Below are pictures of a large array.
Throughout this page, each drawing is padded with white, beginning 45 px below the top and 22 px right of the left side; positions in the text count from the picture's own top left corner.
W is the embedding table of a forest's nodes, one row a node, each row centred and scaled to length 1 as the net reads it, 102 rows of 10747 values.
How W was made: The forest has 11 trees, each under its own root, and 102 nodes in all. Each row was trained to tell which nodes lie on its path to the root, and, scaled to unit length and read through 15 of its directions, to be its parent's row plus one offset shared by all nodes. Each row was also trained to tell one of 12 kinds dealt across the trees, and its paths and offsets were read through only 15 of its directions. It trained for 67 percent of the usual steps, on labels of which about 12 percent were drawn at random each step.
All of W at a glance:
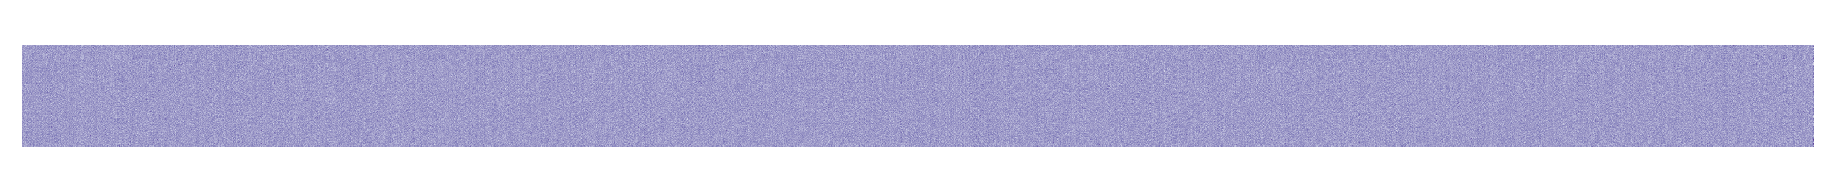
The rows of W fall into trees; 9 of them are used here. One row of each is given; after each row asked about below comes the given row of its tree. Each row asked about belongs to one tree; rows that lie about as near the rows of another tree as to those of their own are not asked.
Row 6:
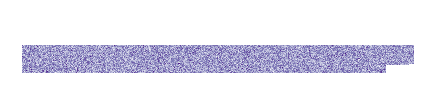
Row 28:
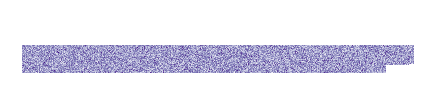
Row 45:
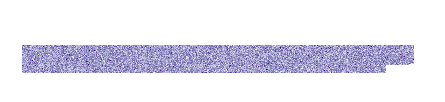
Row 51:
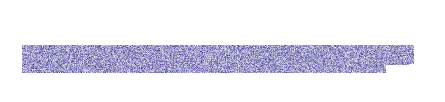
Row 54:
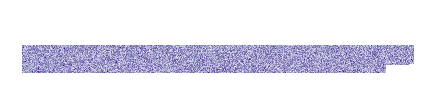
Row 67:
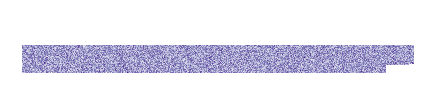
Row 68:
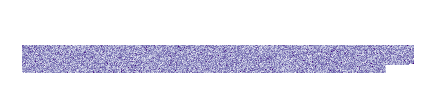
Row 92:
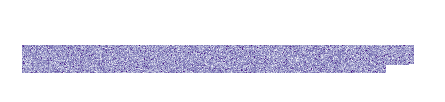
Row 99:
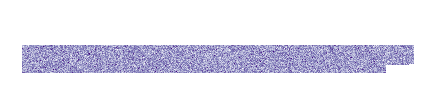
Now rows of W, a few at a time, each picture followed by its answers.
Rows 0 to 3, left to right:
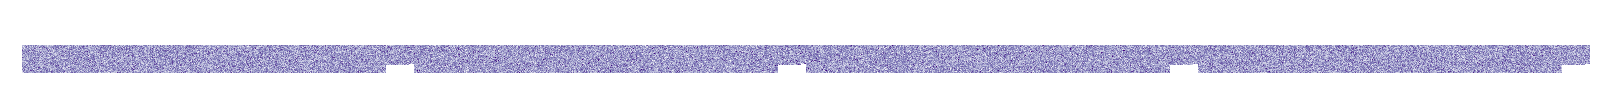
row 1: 54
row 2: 67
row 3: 54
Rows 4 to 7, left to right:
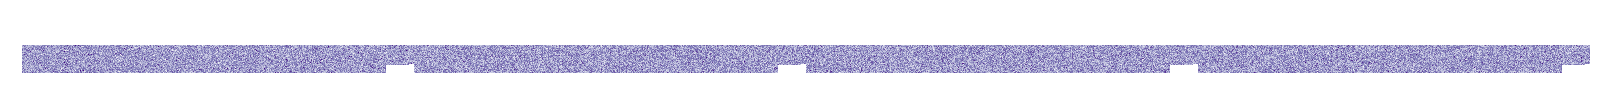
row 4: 99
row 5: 51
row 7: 99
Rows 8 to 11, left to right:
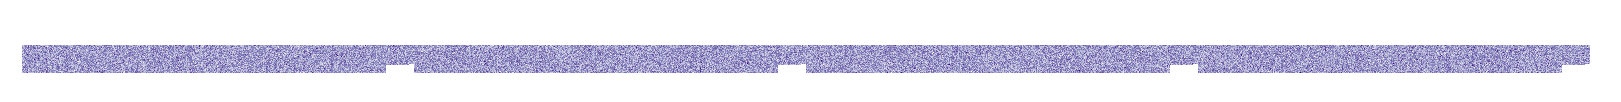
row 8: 45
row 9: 67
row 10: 45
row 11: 51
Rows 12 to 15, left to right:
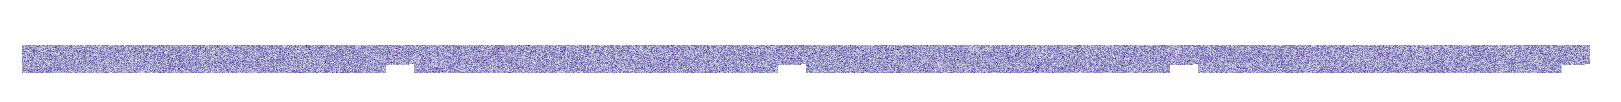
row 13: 45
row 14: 92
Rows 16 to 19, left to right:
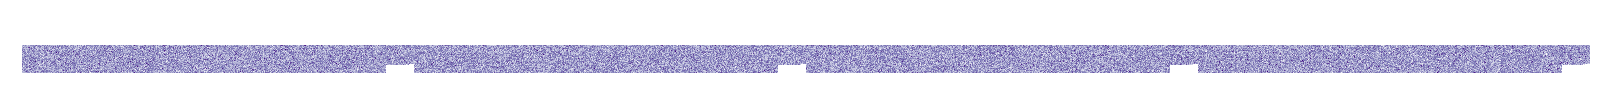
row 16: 45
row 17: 68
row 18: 67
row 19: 6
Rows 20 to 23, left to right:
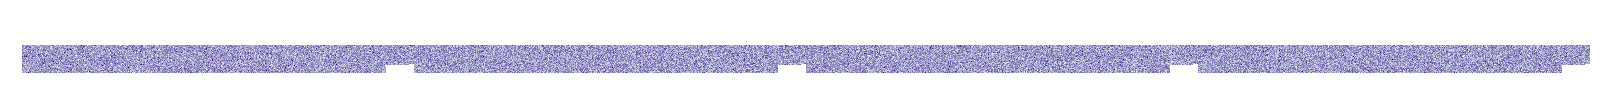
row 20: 54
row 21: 54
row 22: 68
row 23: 54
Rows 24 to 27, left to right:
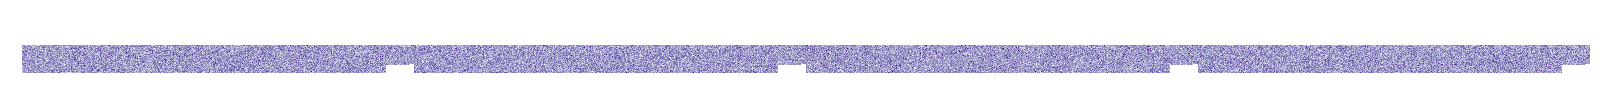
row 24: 28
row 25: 68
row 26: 68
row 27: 99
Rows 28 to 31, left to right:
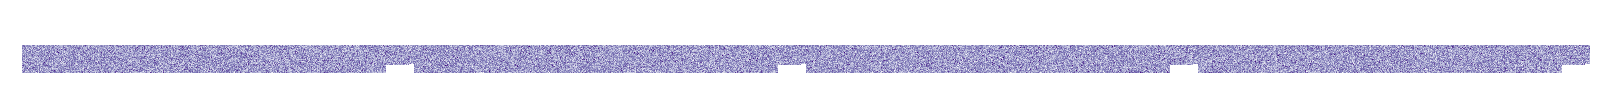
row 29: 54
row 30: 6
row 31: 54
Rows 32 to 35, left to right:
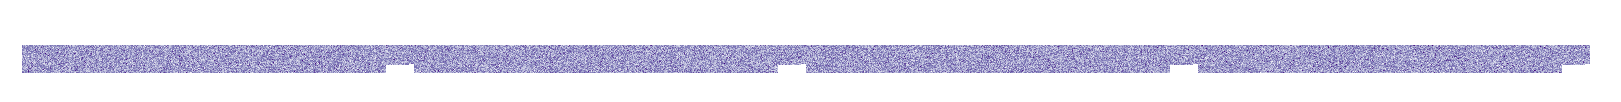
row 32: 68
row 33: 6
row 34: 92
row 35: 6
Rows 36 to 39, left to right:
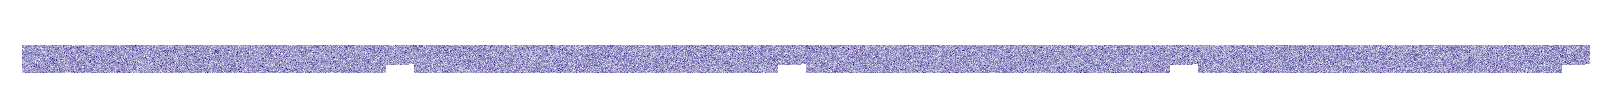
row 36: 54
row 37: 92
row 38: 68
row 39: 45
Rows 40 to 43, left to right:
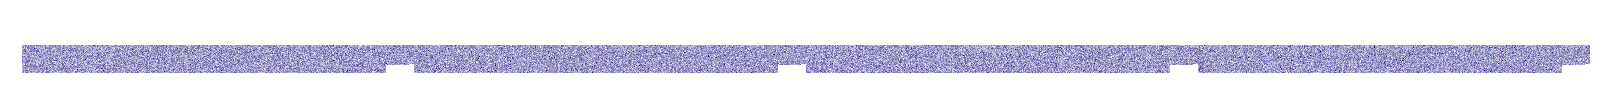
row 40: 6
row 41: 6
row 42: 51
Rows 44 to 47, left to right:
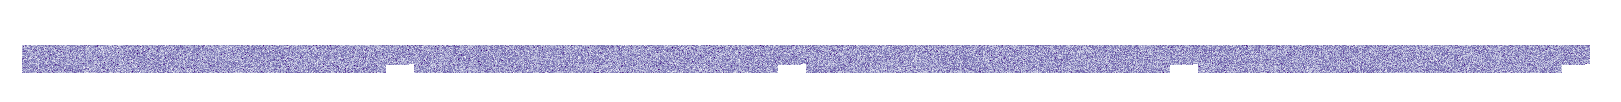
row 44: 6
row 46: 6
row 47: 54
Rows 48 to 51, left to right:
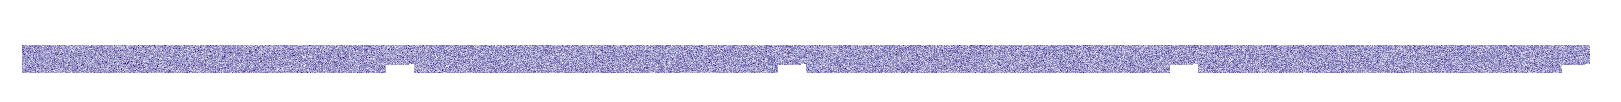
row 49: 92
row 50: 45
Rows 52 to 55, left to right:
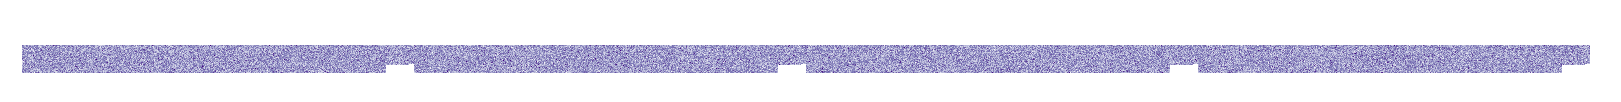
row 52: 68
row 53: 6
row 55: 28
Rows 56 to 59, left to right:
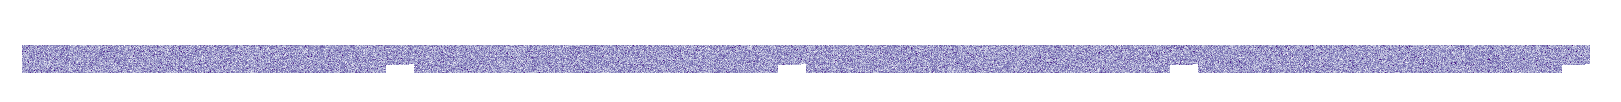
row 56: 67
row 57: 6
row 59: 99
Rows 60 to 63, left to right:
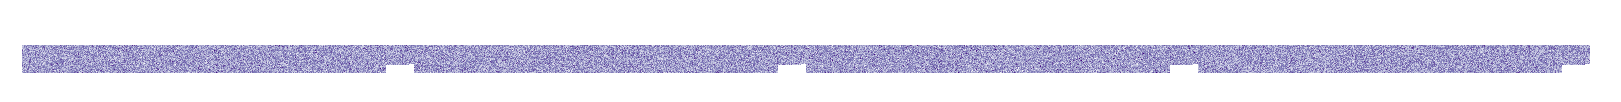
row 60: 99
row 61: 6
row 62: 45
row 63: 28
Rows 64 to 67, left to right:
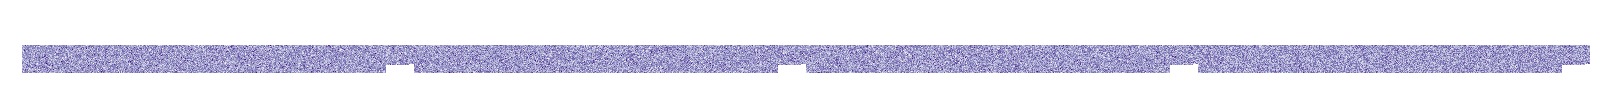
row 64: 99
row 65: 45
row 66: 54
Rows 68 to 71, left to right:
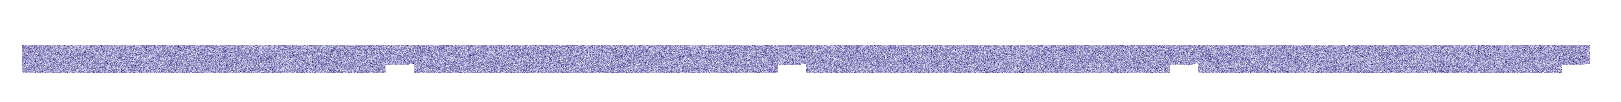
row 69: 68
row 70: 45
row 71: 67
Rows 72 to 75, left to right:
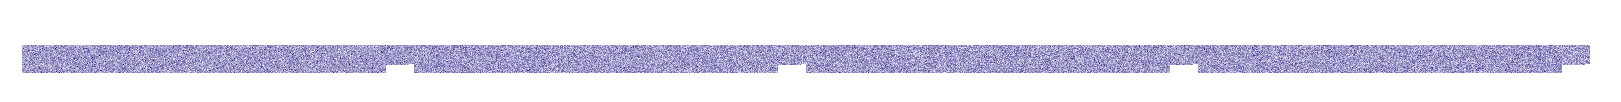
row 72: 45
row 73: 99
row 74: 92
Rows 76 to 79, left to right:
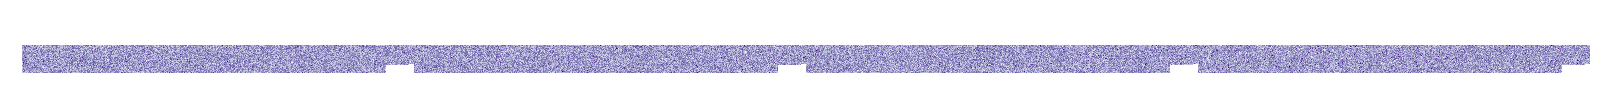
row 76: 28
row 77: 99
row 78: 6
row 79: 92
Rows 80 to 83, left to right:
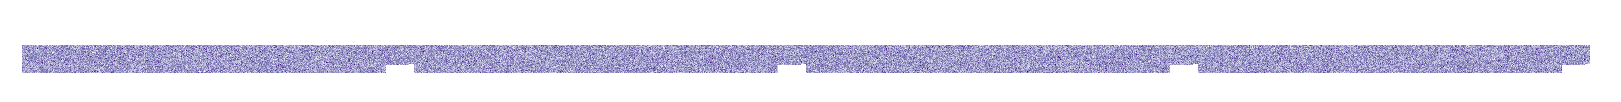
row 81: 92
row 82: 68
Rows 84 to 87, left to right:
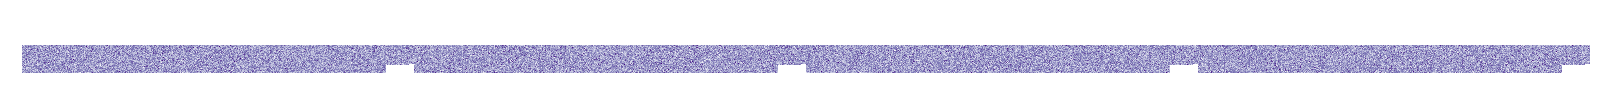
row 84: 54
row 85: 45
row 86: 28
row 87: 92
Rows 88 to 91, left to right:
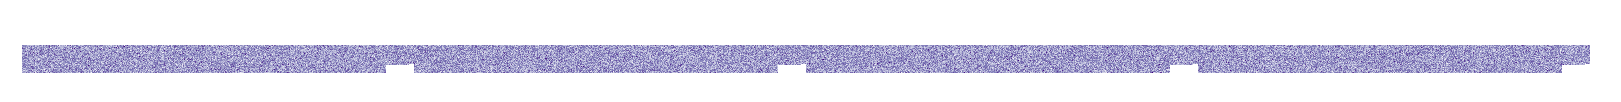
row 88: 28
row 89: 54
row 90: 68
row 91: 6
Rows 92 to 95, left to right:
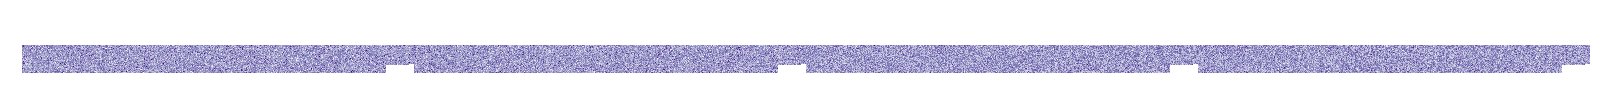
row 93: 68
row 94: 28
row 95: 92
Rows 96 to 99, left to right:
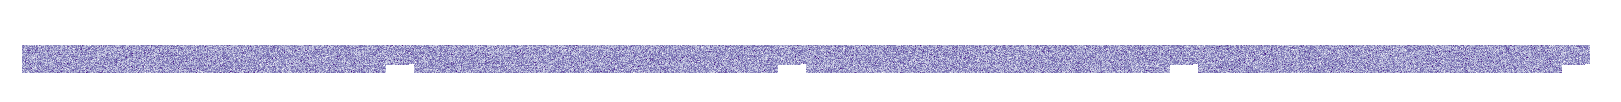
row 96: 68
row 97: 68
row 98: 45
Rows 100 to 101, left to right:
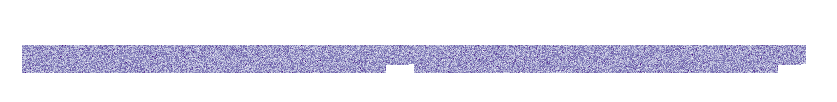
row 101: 45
